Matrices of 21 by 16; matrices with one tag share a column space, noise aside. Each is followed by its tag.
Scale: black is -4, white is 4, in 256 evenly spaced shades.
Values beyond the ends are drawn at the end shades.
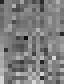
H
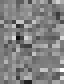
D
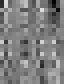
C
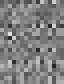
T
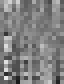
H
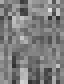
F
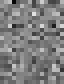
T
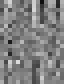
C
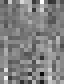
H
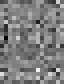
D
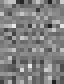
T
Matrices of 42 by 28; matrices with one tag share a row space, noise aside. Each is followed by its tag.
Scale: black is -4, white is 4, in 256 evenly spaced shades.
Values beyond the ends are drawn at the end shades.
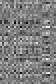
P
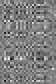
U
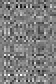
U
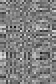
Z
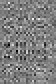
U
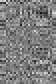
Z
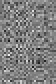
U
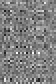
U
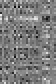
P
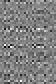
U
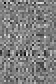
U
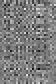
U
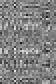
P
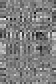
Z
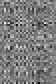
U
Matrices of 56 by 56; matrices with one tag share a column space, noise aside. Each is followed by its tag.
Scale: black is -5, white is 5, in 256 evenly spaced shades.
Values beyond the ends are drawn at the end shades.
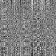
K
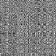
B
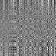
K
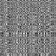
B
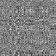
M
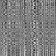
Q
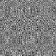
M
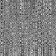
Q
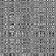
B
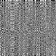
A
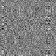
M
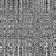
K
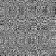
M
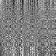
K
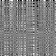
A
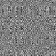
M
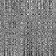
Q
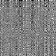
A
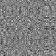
M
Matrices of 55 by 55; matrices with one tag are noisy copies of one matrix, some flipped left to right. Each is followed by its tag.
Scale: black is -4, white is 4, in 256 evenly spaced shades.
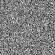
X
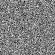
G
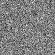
X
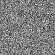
X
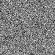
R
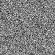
R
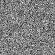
X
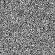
X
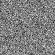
R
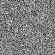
X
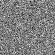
G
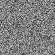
R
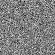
G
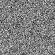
R
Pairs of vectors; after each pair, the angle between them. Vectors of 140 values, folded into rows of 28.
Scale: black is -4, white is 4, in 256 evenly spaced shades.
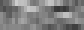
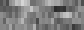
nearly parallel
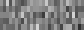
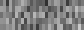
nearly opposite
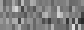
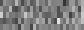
partly opposed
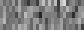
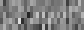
orthogonal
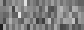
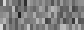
nearly opposite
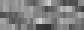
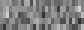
orthogonal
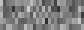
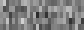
orthogonal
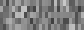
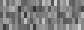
partly aligned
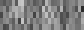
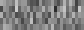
orthogonal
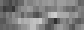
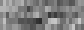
nearly opposite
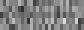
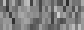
partly opposed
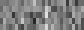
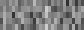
nearly parallel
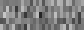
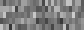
partly aligned
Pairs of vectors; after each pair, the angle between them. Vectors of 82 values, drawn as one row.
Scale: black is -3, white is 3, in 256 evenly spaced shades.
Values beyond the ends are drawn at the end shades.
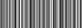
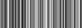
partly aligned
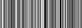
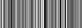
nearly parallel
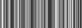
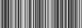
partly opposed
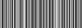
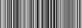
partly opposed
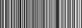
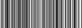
partly aligned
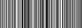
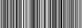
nearly opposite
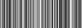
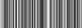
orthogonal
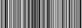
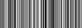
partly opposed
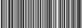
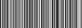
nearly opposite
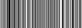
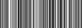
partly opposed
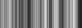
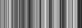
nearly parallel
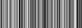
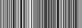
orthogonal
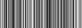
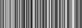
partly opposed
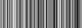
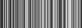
partly opposed
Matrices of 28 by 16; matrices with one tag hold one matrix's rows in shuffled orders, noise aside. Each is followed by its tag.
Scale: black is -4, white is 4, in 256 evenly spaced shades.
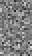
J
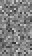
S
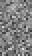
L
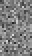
S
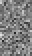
J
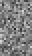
J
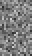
S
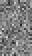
S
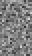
L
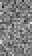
J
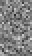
J
